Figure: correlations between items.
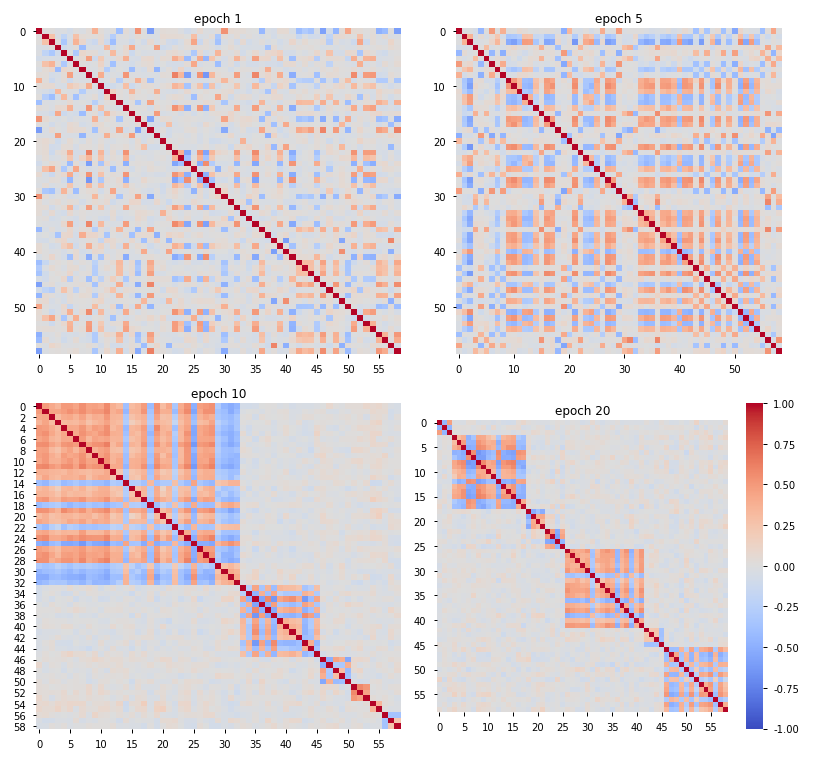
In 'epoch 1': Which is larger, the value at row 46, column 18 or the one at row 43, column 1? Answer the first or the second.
the first
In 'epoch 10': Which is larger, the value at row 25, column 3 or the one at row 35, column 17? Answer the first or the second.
the second
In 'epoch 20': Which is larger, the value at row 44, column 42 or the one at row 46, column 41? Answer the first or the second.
the first
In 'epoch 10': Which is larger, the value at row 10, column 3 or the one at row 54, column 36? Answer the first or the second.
the first
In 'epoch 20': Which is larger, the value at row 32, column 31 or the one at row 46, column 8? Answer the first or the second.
the second
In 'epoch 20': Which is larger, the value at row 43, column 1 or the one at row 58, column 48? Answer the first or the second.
the first
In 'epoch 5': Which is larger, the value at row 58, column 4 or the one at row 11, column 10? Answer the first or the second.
the second
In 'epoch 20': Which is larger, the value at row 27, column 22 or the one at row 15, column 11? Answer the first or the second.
the second
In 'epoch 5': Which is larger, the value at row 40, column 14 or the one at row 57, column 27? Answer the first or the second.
the second
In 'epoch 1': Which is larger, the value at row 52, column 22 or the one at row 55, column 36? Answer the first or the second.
the second
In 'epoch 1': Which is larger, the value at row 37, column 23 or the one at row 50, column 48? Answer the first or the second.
the first
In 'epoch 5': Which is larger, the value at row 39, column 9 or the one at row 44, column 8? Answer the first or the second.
the first
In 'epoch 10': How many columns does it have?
59
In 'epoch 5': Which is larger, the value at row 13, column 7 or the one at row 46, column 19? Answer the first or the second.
the first
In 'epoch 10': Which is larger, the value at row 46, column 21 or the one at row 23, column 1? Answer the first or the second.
the second
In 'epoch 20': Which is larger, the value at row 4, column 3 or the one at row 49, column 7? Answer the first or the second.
the first
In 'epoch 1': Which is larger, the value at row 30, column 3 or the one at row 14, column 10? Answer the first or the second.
the second
